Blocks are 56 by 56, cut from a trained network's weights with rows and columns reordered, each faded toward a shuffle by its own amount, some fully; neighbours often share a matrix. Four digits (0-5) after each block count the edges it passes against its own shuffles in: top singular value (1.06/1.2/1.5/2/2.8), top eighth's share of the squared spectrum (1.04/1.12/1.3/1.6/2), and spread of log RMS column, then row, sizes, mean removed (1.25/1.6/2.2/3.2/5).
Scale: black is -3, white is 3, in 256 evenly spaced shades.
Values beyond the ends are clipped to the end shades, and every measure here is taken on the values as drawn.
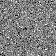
1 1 0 0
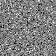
0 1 0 0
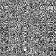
3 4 2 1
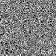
3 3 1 1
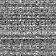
4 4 2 2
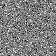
1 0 0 0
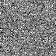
2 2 1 1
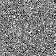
2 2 1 1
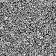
0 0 0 0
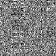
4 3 2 2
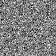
1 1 0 0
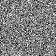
1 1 0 0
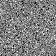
0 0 0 0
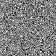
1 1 0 0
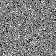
0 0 0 0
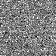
1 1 0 0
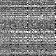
4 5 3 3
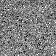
0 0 0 0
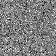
0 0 0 0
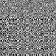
4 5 1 3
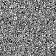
3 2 0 1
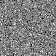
0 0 0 0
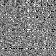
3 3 0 2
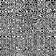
3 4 0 3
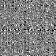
2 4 0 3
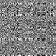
4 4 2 3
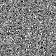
1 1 0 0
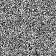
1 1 0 0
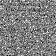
1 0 0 0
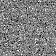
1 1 0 0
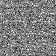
1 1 0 0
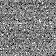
2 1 0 0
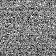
1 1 0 0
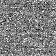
1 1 0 0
